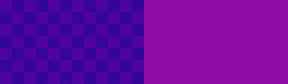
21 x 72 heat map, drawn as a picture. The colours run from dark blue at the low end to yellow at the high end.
The table splits into one row of 2 panels. Panel 1,1: very low, checkered, faint in contrast. Panel 1,2: low, flat.
